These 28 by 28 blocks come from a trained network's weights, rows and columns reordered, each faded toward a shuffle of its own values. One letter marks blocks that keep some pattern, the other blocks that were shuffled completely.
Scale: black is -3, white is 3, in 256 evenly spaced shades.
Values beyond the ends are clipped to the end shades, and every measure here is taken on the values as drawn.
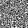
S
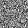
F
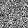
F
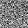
F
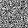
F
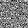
F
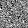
S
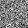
F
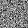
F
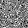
S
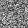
F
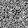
F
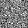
F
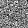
S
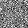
S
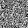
F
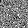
S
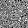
S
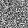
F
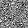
S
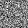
F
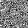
S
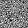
F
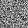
F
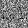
F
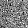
S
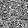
S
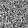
S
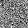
S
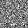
F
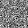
F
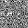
F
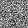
S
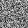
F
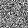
S
